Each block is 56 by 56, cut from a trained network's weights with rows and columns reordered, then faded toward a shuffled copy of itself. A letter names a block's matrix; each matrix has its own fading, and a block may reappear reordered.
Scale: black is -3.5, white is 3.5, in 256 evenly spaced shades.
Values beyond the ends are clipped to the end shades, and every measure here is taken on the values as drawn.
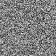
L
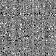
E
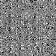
E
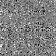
E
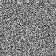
L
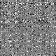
E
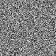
L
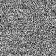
L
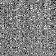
E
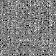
E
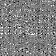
E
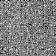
E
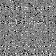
E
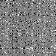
E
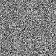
L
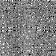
E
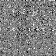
E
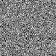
L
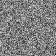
L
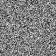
L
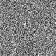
L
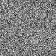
L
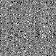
E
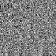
L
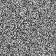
L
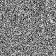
L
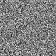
L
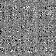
E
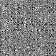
E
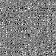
E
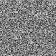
L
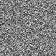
L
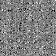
E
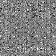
E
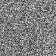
L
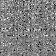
E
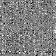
E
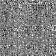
E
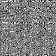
E
